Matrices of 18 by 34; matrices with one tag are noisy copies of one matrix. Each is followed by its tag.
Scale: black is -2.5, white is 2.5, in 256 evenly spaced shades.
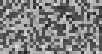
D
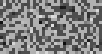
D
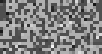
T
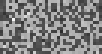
T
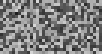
D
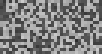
T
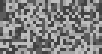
T
